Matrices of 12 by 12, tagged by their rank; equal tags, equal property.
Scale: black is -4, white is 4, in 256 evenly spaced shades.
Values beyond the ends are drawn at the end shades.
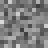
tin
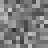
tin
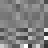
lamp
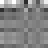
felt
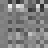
lamp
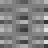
felt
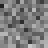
tin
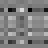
felt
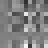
lamp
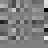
lamp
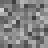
tin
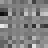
lamp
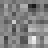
lamp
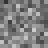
tin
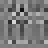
lamp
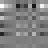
felt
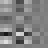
felt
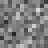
tin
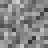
tin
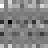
lamp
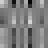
felt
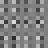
felt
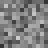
tin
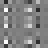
felt
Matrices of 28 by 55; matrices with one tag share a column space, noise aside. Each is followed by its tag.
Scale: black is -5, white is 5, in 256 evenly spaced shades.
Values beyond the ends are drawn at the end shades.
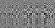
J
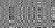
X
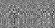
J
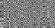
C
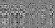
J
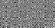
C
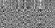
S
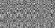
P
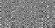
C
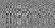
J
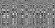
J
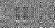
X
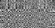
S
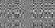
P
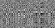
J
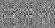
J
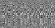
J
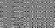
C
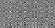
C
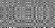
X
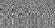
J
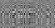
J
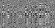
J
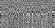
J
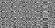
C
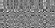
S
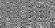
C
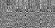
S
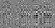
J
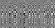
J
